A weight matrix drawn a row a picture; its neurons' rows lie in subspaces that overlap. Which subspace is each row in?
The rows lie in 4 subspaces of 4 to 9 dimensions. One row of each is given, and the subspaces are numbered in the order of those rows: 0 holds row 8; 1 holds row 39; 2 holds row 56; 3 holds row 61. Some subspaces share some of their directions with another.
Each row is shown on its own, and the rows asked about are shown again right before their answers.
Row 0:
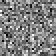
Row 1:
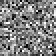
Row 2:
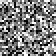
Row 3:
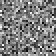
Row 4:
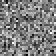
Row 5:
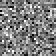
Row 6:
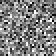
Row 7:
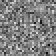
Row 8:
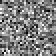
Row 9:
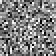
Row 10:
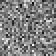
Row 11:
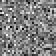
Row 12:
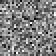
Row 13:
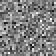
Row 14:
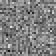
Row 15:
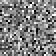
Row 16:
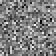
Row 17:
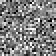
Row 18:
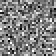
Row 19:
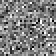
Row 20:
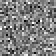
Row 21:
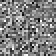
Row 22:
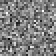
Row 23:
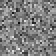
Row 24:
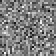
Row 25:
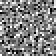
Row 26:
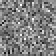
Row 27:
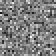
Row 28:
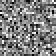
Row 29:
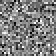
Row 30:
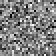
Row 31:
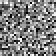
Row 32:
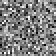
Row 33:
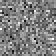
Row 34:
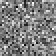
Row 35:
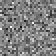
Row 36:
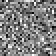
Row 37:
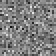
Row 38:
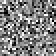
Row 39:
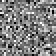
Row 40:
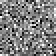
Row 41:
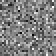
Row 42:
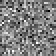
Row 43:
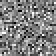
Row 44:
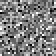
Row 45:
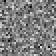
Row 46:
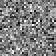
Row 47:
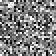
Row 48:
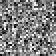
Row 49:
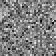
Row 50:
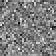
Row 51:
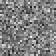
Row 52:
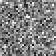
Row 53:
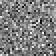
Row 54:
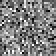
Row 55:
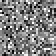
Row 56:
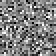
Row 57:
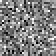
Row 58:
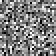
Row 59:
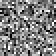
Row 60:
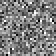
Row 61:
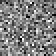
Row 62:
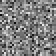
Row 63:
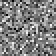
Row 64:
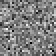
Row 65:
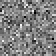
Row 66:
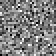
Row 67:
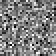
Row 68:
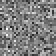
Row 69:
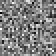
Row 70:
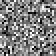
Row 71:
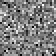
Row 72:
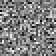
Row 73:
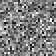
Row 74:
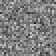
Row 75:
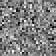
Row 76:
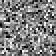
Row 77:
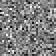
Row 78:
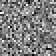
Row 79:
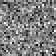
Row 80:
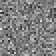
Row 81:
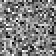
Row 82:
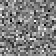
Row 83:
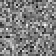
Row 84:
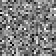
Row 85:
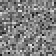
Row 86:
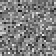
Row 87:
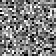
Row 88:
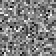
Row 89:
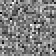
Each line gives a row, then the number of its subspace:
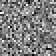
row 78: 3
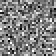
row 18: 2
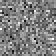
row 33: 3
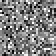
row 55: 1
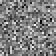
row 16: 0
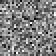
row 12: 0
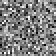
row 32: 3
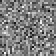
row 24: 3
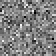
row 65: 3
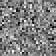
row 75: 3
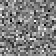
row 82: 0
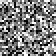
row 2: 3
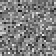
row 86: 2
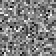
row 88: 0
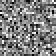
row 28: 1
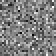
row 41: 0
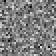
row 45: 0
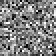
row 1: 0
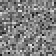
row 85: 2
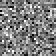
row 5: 1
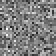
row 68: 3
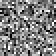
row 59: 0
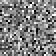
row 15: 3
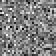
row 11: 1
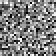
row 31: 3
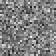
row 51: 0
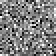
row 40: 2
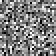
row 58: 1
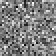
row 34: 3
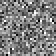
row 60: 3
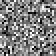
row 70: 3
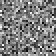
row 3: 0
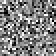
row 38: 0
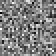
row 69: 1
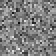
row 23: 3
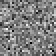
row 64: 0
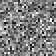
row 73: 2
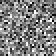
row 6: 3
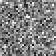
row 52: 3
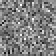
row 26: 3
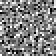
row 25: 2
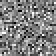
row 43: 2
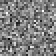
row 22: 0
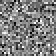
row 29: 1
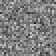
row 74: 1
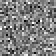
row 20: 3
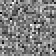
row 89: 1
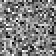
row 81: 0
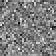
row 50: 1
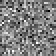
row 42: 1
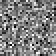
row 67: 2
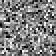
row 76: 0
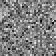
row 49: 0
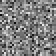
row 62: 2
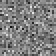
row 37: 2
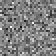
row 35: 0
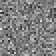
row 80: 2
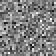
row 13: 2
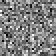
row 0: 0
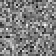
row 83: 0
